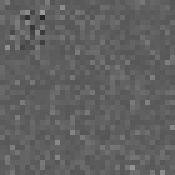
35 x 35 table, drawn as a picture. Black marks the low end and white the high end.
Fine speckle covers the field. The top left is the roughest part. There is no overall slope. No row or column stands out. In the top left lies a patch that is rougher than the rest. No regular stripes run through it. Neither half mirrors the other.
